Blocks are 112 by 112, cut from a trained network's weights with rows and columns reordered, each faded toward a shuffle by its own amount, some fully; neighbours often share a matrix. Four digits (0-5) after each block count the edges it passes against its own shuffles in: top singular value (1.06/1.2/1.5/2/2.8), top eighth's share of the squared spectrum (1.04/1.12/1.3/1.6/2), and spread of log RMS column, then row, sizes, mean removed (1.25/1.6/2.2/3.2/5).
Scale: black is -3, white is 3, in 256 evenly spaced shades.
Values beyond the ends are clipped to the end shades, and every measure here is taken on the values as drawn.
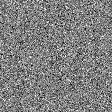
0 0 0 0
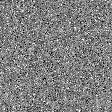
0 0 0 0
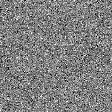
2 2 2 0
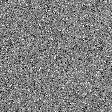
0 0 0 0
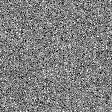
0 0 0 0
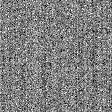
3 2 0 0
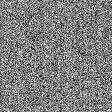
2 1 0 0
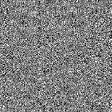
3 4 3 2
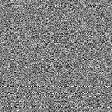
4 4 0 3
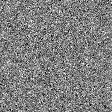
0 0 0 0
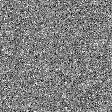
1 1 0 0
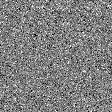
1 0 0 0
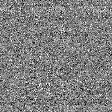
2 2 2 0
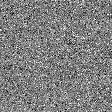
1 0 0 0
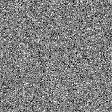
3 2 0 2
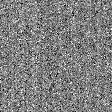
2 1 0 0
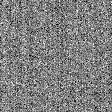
2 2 0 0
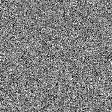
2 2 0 0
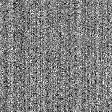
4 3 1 2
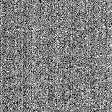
3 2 0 2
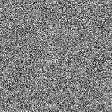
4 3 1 2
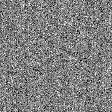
1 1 0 0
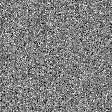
1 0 0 0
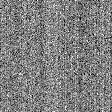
3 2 0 1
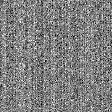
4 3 1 2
